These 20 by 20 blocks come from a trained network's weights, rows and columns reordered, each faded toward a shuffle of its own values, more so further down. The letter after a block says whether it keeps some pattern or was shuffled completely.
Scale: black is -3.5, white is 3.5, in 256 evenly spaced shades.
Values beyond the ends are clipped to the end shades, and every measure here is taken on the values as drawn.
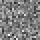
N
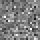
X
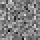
N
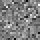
X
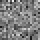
N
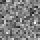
X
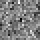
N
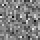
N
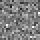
X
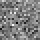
X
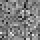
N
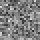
X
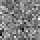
X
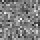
X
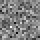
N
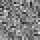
X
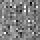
N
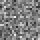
X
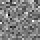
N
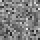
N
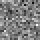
X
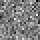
X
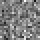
N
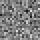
N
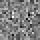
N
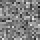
X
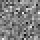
X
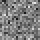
X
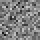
N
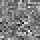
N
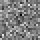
X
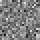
N
